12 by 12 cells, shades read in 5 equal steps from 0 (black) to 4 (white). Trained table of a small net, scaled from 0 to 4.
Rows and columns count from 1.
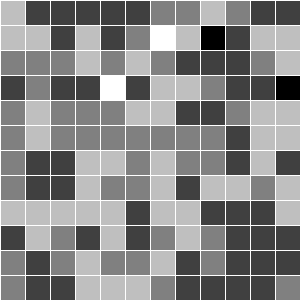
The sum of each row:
19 27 24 20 27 26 24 26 28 21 21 21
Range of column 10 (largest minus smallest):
2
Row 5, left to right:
2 3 2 2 2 3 3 1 1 2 3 3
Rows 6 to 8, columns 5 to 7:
2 2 2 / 3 2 3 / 2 2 3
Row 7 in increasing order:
1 1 1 1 2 2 2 2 3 3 3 3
